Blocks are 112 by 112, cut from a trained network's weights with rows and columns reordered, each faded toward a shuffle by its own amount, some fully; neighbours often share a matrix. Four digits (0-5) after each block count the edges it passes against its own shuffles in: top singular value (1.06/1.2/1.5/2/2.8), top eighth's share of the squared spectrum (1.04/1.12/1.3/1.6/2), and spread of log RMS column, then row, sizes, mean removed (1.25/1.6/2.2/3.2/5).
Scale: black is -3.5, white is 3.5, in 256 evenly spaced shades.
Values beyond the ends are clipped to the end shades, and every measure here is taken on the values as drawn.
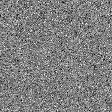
2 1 0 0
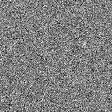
3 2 0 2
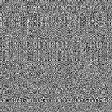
5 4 1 4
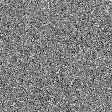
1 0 0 0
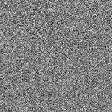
3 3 1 2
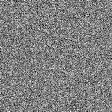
3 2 0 1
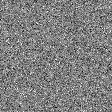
0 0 0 0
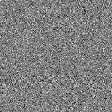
4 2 1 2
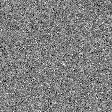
0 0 0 0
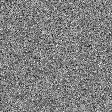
0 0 0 0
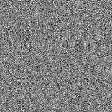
4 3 1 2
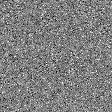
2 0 0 0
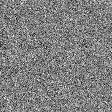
0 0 0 0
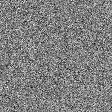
1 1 0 0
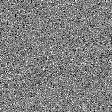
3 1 0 0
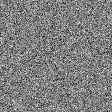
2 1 0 0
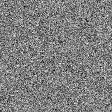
1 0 0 0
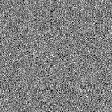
4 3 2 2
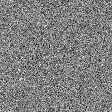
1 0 0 0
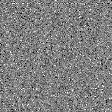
4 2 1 1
